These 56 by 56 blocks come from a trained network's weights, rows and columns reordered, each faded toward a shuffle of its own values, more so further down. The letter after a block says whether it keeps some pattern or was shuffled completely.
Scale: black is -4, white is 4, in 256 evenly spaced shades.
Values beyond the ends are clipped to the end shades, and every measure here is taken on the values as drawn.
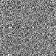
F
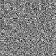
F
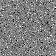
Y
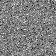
Y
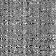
F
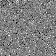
Y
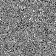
Y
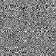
F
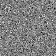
Y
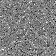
Y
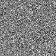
F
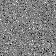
Y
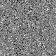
Y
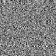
F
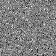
Y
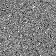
Y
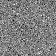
Y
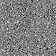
Y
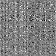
F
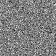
Y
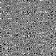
F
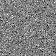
Y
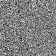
Y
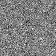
Y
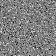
Y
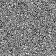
Y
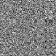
F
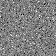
Y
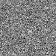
F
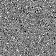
Y
